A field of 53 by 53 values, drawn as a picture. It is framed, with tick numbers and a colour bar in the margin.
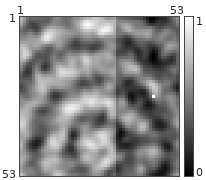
Rings: centred on the bottom middle. Lone odd cells: 1, higher than its neighbours. Grain: blotchy. Average level on the scale: 50%. Seam: vertical, 60% of the way across, the left part higher.
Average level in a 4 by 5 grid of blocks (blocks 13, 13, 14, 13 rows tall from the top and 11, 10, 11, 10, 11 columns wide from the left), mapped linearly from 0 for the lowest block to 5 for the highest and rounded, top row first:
3 3 5 1 0 / 2 4 3 1 0 / 3 4 4 1 0 / 3 3 5 0 0
